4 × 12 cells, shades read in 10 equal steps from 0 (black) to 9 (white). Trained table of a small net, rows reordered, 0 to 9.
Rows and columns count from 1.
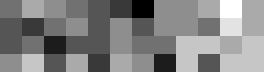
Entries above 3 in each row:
9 8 8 8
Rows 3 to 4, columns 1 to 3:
3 4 1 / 5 7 3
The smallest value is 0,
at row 1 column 7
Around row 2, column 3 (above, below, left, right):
5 1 2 5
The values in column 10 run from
3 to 7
